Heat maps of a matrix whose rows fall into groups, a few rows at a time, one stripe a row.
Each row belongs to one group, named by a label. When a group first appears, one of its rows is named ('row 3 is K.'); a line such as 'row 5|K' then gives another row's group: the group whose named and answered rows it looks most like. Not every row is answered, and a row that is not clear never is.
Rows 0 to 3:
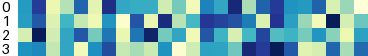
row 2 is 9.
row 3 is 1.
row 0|9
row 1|1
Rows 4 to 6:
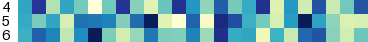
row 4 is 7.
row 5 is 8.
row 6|8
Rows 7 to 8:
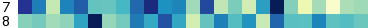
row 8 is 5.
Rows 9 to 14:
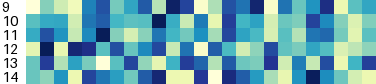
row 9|5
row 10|8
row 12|9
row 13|7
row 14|8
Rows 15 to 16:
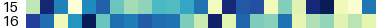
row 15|8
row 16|9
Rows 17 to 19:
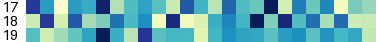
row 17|7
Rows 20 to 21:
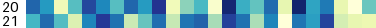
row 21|8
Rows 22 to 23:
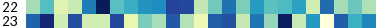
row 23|1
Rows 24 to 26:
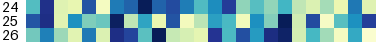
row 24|9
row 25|1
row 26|9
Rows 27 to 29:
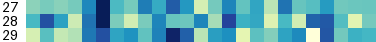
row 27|5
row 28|8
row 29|5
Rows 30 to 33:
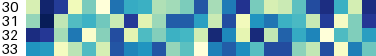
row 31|7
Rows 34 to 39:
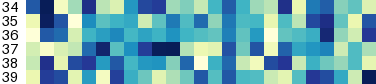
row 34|9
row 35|8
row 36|8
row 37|5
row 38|9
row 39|8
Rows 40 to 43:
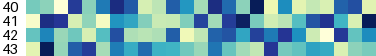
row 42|1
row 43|9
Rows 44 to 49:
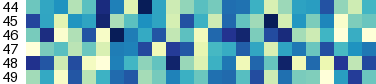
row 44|8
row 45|7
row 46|9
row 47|5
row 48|1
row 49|1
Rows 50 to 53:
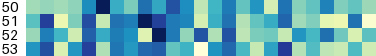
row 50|5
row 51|9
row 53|9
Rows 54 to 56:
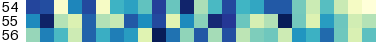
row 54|9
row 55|9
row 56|8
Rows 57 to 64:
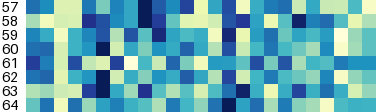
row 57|9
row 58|5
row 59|7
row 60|7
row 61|1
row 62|7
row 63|5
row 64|1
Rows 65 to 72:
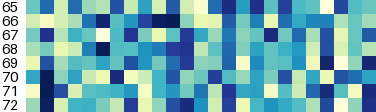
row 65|1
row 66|5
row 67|7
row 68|5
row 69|7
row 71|8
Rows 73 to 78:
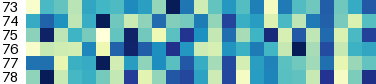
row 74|8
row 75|7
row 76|5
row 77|7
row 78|7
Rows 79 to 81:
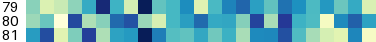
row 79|5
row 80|1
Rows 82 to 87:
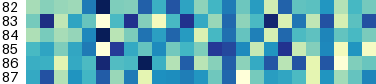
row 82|5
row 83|7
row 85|9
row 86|7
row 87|7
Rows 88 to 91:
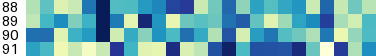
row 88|5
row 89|8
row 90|7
